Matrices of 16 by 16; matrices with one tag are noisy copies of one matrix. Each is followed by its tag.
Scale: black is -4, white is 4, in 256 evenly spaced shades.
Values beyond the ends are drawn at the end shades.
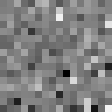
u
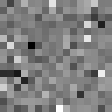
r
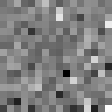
u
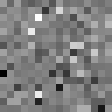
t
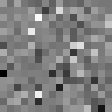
t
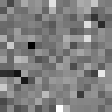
r
